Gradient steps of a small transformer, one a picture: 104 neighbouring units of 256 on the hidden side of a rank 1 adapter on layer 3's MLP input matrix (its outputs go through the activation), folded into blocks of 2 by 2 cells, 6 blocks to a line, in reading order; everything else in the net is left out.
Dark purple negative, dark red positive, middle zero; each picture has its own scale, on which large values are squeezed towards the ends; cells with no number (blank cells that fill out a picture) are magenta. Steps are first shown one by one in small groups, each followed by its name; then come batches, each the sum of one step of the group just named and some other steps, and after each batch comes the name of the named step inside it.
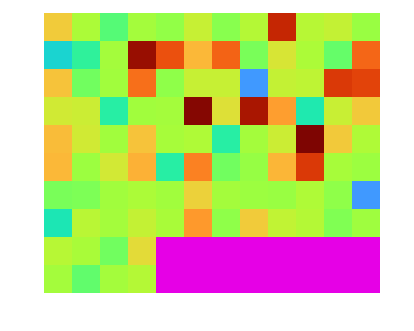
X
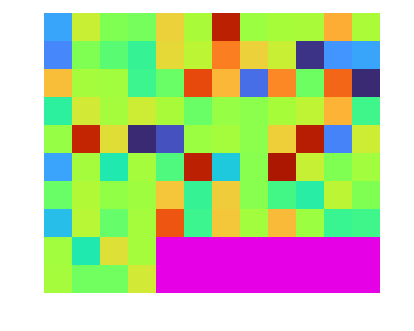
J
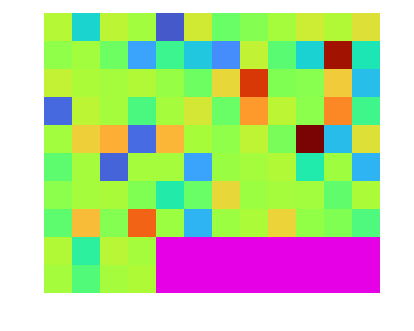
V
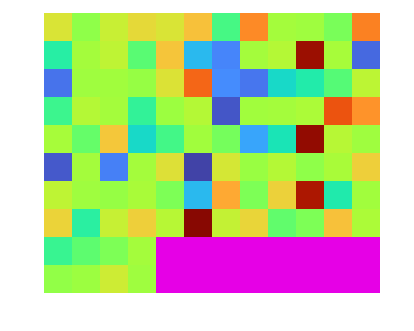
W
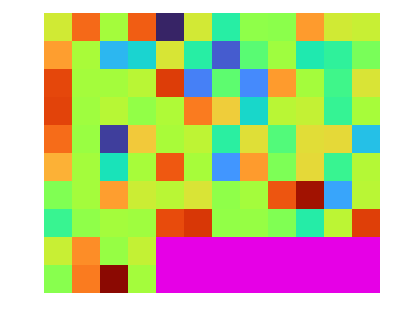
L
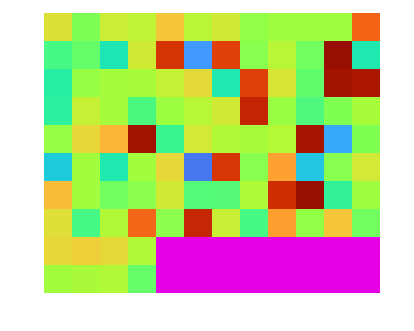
W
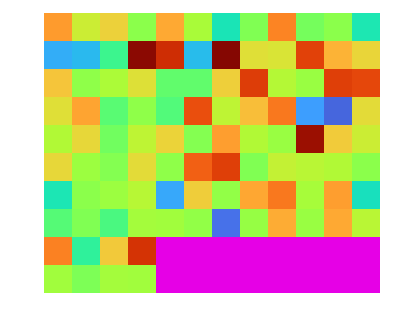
X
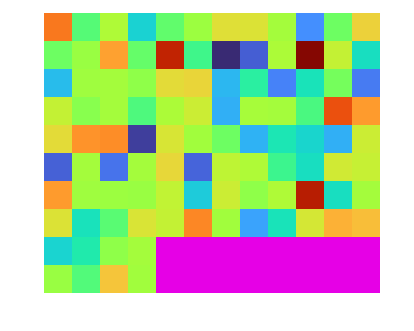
W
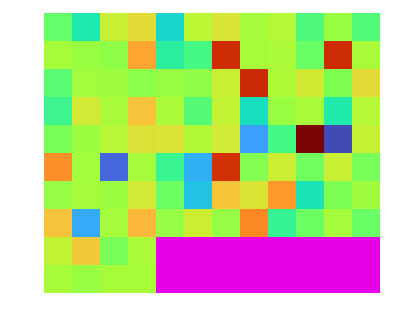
V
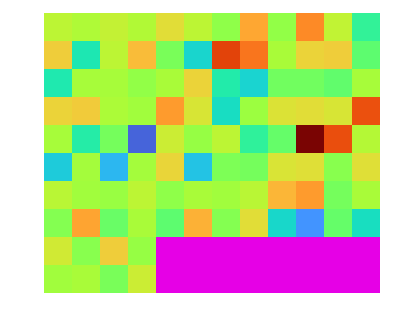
W
